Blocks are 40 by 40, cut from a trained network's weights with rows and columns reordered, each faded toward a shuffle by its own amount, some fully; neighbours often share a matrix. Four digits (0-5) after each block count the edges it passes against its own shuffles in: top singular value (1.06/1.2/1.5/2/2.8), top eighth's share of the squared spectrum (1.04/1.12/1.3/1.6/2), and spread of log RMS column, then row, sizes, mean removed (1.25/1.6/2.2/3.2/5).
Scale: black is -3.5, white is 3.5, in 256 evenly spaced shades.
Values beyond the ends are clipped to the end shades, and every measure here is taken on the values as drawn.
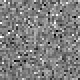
0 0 0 0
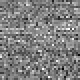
2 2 0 1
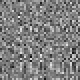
4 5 3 2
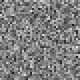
0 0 0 0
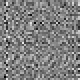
4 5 3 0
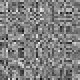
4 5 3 2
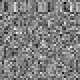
4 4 2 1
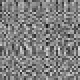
4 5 3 2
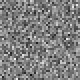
0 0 0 0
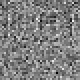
3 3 1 1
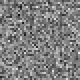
0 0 0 0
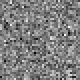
3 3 1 1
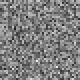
3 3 0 0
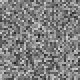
1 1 0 0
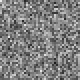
2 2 0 0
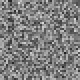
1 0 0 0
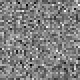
2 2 1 0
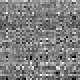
3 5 2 2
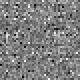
2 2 1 1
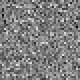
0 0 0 0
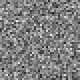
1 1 0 0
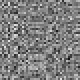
4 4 2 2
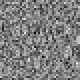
3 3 1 1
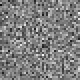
3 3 0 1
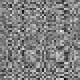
4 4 3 2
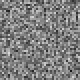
3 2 0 0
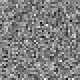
2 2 0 0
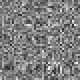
3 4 1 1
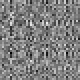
4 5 3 2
